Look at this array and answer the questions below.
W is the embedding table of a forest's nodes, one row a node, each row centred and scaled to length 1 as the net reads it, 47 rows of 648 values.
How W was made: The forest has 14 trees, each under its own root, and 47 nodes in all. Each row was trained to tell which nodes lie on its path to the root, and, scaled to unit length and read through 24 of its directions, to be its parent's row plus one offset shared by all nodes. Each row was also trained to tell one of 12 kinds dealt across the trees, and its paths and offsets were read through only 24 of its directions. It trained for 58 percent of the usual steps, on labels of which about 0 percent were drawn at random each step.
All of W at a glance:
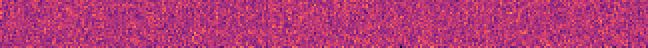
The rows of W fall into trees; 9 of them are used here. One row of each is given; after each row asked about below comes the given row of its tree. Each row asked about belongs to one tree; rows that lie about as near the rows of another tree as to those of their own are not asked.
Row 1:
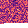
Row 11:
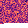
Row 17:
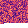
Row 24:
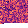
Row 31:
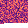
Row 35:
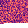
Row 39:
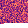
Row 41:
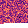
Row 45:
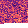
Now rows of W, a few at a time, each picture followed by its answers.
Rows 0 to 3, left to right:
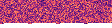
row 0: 11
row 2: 39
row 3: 17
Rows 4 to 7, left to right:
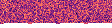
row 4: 1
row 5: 41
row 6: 11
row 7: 24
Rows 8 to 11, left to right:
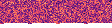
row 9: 11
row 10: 35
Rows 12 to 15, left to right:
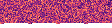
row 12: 11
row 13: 31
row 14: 35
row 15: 17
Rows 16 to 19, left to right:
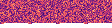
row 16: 39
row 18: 39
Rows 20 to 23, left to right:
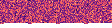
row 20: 24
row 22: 24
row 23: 39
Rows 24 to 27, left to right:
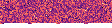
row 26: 35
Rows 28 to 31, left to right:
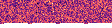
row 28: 17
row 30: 31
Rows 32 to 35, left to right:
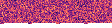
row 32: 31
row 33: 31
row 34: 17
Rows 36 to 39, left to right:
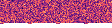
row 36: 41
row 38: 41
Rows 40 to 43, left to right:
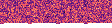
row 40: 41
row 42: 24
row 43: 35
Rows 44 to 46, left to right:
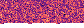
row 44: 11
